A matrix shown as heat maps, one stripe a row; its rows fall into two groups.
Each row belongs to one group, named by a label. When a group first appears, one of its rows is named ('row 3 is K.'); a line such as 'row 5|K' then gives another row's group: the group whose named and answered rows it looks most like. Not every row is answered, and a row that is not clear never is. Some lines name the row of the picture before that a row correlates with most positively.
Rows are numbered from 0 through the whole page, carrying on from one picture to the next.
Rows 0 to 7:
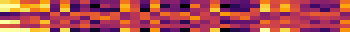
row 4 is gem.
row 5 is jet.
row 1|jet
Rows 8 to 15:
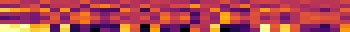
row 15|jet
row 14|jet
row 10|jet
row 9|gem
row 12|gem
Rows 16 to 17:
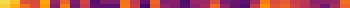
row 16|jet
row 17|jet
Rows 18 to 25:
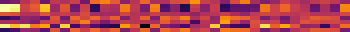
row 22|gem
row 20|jet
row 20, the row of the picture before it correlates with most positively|16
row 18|gem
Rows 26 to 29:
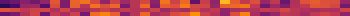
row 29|gem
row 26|gem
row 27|gem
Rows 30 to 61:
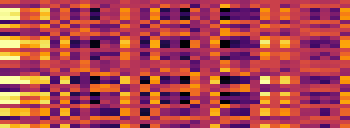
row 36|jet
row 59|gem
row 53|jet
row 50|jet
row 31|gem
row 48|gem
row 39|jet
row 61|jet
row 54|jet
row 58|jet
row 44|jet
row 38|gem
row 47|gem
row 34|jet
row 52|gem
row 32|jet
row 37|gem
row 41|jet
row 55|jet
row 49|jet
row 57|jet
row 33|jet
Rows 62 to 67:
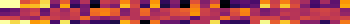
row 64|gem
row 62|jet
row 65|gem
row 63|jet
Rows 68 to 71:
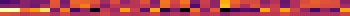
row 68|gem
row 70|jet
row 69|gem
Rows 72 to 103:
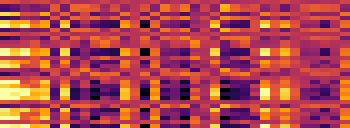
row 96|jet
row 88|jet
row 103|jet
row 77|jet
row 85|jet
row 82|gem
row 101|jet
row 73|gem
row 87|jet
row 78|jet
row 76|gem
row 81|gem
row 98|gem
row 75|jet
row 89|gem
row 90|gem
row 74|gem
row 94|jet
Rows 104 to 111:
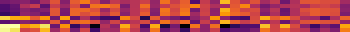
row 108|jet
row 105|gem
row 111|jet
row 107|gem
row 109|gem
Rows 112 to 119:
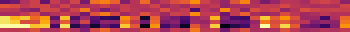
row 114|gem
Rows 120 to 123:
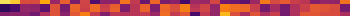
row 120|jet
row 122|gem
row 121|gem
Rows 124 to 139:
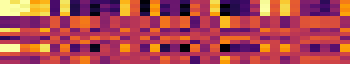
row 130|gem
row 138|gem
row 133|gem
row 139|gem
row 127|jet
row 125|jet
